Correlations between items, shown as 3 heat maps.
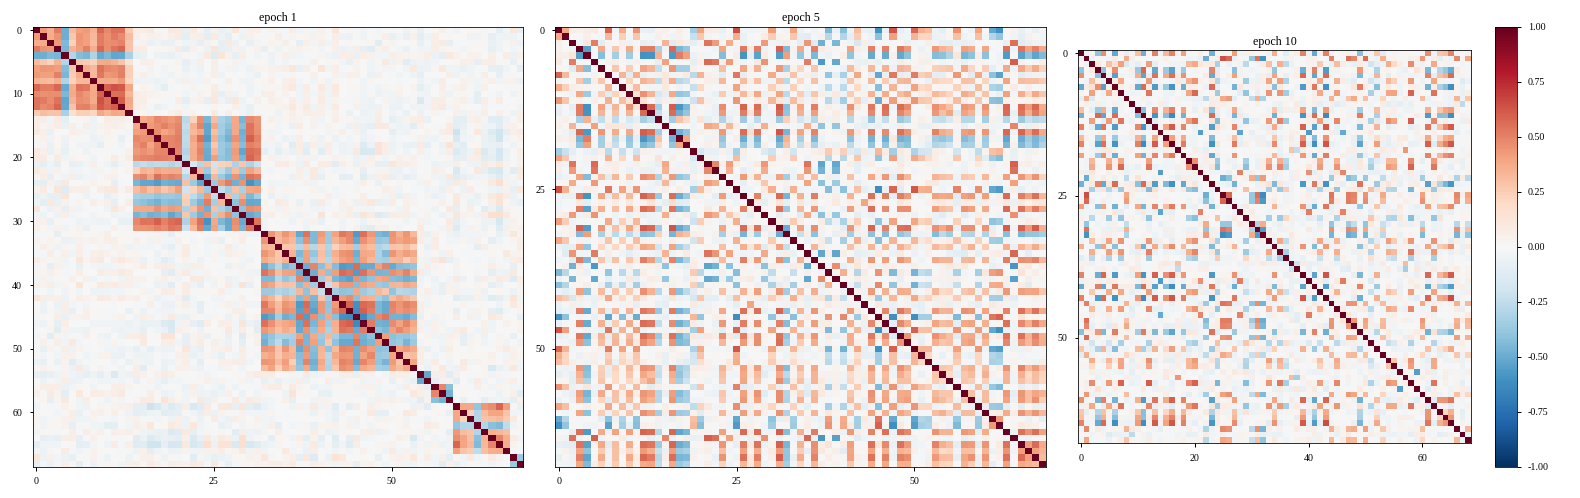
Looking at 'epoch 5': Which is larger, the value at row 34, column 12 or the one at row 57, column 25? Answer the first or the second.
the first
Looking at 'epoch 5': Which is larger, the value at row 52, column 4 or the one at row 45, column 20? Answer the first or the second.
the first
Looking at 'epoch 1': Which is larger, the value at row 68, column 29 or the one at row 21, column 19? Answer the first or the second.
the first
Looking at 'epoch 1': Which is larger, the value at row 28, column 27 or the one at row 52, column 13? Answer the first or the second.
the second
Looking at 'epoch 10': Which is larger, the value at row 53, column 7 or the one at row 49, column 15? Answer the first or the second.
the first
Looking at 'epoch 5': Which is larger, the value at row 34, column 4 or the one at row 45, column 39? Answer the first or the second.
the second
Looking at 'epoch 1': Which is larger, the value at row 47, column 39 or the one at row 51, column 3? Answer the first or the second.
the second
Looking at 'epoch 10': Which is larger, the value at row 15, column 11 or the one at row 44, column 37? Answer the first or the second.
the second
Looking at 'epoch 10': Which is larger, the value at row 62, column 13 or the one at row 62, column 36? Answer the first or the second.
the first
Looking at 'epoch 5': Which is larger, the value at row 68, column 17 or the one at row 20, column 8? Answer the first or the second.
the second
